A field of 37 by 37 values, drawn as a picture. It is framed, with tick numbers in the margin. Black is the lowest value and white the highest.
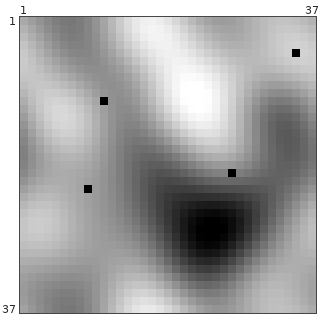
Ninth with the highest average: top middle. Mirror symmetry: none. Lone odd cells: 4, each lower than its neighbours. Stripes: none.
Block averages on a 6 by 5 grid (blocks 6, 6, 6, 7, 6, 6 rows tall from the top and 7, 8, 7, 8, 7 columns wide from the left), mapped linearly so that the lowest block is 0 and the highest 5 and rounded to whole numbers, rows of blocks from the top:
3 3 5 4 4 / 4 3 5 5 3 / 4 3 3 4 2 / 4 3 1 1 2 / 4 3 1 0 3 / 3 3 3 2 4
